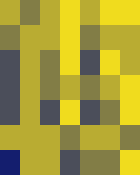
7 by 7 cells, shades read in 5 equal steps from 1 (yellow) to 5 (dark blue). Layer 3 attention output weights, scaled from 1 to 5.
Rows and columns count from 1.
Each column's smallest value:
2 2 2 1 2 1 1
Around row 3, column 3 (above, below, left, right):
2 3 2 1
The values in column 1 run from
2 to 5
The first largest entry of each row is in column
2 1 1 1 1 4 1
